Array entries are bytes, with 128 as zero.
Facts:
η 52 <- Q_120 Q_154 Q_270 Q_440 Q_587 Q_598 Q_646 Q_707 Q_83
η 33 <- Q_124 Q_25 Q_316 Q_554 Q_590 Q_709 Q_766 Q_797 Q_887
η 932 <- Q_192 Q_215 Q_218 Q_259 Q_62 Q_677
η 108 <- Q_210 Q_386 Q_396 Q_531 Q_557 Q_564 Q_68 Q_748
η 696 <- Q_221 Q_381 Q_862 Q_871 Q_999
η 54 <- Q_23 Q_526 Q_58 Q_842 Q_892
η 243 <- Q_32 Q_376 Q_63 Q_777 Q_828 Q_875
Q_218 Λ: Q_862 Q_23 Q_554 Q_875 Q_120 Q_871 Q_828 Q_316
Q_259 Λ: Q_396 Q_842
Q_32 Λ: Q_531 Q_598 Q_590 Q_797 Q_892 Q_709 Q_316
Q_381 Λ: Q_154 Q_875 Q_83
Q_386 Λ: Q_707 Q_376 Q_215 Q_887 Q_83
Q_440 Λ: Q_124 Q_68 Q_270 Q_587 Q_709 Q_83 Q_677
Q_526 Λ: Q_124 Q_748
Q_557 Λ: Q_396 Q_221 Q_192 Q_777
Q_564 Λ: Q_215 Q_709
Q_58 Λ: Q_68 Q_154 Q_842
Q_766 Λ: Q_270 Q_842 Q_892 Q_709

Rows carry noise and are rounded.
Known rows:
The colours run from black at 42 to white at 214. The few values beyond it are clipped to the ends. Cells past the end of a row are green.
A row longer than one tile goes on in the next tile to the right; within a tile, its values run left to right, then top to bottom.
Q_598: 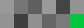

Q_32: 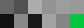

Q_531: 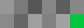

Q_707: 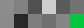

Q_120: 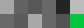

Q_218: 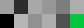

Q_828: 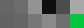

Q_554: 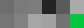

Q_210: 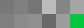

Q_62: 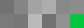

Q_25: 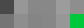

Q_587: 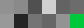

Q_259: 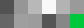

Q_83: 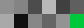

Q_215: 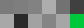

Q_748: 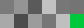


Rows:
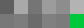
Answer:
Q_999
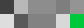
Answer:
Q_842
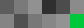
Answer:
Q_875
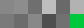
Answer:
Q_646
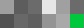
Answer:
Q_564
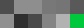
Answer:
Q_376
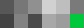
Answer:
Q_766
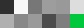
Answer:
Q_221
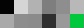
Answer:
Q_777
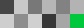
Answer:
Q_396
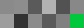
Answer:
Q_154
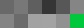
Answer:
Q_316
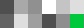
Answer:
Q_557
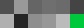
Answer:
Q_709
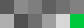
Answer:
Q_892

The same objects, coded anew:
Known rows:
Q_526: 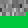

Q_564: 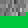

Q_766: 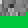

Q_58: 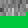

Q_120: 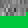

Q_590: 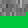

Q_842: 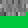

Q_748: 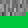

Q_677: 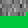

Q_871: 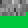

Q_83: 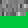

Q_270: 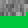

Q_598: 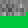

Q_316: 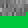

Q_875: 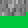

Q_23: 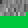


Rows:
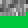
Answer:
Q_440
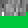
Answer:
Q_218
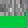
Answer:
Q_381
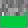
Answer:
Q_259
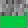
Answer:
Q_396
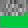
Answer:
Q_386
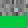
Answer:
Q_192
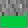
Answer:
Q_999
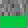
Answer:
Q_25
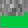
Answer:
Q_376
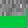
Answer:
Q_646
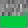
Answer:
Q_210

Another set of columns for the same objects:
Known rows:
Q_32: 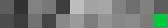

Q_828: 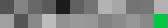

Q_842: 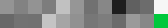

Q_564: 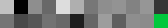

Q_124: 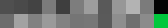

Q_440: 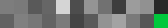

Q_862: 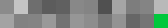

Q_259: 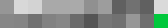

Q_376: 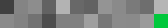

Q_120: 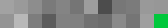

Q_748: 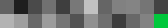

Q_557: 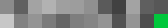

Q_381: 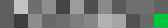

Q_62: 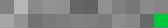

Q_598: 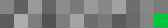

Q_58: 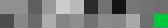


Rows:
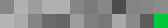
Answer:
Q_192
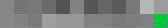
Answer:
Q_23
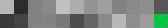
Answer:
Q_709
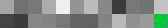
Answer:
Q_766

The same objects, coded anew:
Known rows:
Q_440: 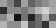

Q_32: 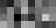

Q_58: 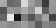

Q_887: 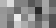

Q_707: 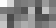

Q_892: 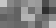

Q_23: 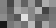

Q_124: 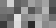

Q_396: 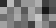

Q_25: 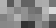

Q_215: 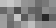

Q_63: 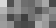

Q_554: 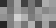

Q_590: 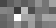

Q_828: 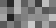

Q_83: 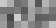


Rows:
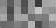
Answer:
Q_120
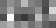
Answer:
Q_259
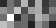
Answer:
Q_557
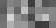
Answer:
Q_766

